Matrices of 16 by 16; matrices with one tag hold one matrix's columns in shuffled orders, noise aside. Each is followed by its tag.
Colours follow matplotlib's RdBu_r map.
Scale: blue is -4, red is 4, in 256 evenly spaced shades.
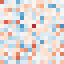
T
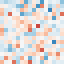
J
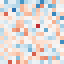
J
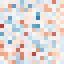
T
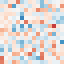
T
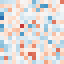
T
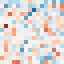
J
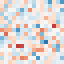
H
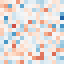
T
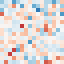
J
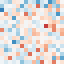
J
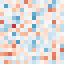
T
